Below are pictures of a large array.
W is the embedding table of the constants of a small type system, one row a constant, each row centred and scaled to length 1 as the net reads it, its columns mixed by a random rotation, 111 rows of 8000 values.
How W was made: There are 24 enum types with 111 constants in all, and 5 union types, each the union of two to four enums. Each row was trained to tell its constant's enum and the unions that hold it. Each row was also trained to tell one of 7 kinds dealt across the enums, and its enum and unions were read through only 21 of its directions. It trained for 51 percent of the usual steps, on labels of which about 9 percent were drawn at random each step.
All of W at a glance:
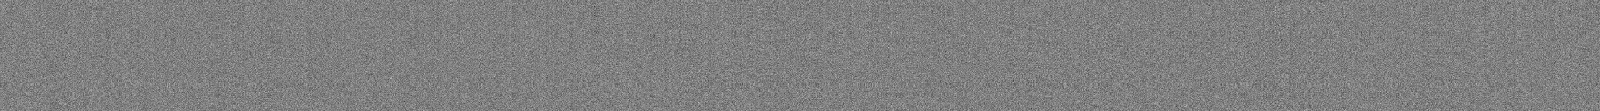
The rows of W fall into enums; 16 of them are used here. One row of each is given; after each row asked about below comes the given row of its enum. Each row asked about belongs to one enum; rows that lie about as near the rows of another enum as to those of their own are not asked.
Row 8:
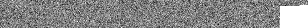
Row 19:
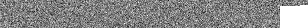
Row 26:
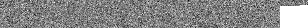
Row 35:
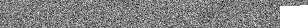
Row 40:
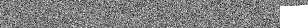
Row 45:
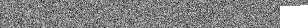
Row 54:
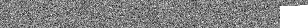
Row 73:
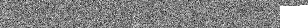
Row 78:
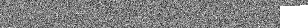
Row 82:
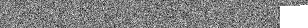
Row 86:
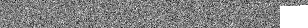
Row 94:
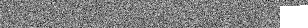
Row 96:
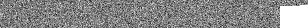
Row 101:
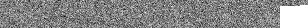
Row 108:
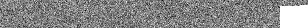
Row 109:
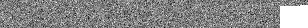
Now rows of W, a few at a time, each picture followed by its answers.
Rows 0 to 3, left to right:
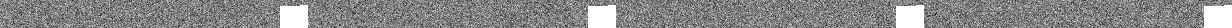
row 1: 73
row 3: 19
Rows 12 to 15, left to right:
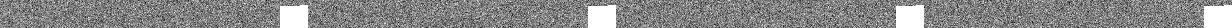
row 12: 26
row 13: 35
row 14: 101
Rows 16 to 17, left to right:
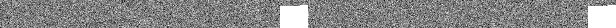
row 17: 94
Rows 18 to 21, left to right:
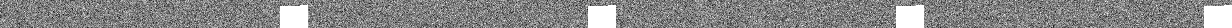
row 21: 40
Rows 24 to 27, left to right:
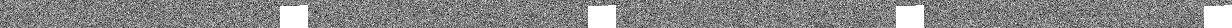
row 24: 8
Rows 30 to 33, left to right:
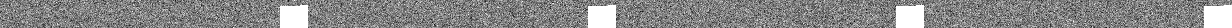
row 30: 101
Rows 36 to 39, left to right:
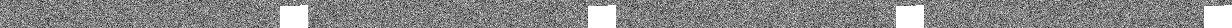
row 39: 78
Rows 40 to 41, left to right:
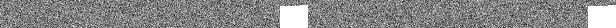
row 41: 35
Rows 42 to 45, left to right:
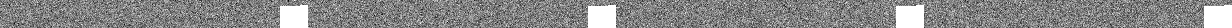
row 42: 101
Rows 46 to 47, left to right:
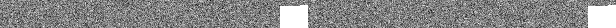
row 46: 35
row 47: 73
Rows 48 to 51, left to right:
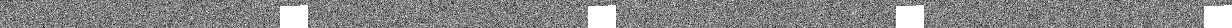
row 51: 82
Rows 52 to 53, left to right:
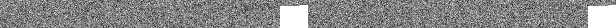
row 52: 35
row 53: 35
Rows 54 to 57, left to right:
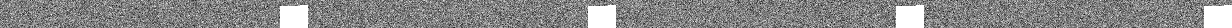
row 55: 40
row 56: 8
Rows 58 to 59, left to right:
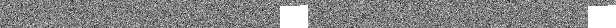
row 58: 96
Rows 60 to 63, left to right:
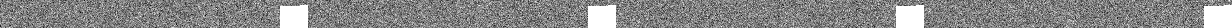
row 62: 73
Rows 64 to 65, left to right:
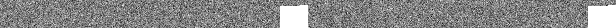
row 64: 8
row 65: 19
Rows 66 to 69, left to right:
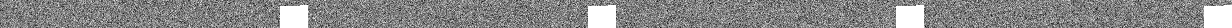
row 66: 8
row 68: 101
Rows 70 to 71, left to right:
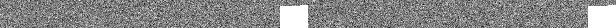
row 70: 40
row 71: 94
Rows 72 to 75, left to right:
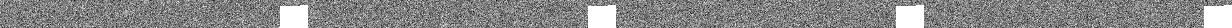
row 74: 96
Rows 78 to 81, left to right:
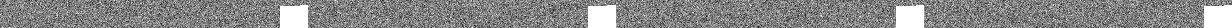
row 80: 19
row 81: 19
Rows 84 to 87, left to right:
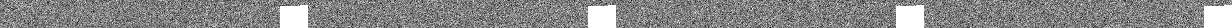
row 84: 8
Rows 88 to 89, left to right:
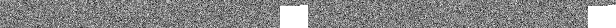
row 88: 101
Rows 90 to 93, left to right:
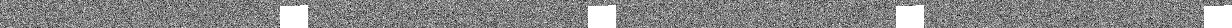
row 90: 73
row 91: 109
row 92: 94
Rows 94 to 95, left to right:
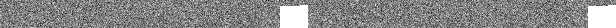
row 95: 73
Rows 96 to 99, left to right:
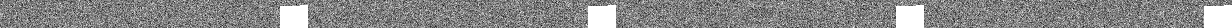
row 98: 82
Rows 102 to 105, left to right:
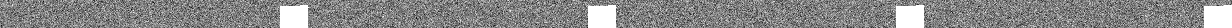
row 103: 109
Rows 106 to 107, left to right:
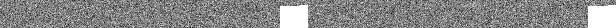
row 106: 108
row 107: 94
